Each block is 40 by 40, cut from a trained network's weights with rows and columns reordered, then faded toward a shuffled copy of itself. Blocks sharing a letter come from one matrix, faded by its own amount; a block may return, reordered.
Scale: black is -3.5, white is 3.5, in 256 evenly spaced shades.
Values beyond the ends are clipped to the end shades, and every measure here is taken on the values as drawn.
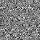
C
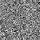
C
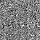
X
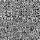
C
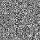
C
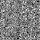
X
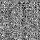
X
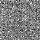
X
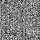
X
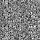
X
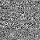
C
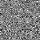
C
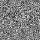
C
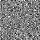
X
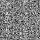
X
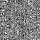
X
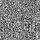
X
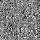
X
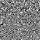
C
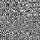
C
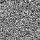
C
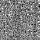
X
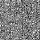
X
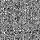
X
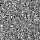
X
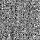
X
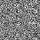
C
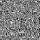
C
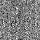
X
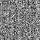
X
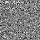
C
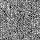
X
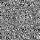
C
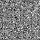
X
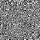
C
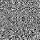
C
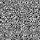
C
